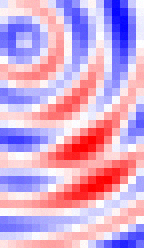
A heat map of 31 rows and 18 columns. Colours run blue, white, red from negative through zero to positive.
Rings spread out from the top left. No lone cell stands out from its neighbours. The ninth with the highest average is the centre. The halves do not mirror each other. No row or column stands out. The top right is the ninth with the lowest average.
